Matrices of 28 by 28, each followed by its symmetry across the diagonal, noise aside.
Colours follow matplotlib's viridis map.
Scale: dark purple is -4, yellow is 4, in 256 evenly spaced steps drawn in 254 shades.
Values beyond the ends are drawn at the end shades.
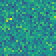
neither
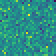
neither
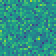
symmetric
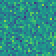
neither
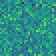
neither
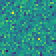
symmetric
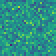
neither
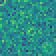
symmetric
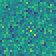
symmetric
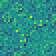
symmetric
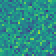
symmetric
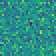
neither
